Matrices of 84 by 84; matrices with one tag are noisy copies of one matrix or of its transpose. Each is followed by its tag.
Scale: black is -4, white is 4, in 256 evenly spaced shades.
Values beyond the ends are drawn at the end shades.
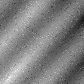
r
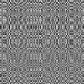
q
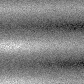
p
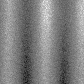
p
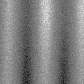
p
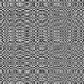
q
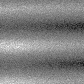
p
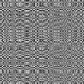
q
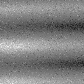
p
